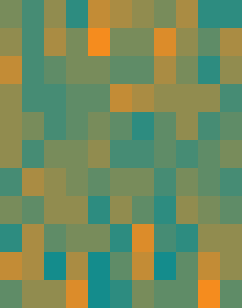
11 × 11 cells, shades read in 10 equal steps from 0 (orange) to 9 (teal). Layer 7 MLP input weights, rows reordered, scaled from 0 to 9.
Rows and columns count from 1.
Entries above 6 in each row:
4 1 2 3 3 4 3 2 4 3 2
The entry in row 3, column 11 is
4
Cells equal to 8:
11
